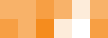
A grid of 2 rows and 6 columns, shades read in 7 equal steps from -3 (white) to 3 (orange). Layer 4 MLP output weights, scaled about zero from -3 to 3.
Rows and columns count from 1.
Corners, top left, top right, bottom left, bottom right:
1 1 2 2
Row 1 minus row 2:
-1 0 -1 3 1 -1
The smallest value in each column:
1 1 2 -2 -3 1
